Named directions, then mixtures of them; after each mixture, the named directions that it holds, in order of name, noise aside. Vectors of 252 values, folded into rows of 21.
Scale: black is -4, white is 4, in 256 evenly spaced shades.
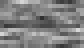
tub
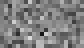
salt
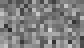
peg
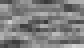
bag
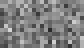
peg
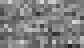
bag, peg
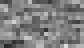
bag, salt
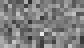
peg, salt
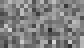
peg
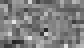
bag, salt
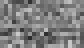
salt, tub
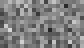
peg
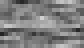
tub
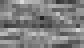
tub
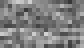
salt, tub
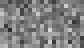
peg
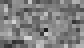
bag, salt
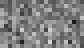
peg, salt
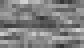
tub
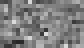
bag, salt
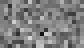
salt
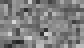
bag, salt
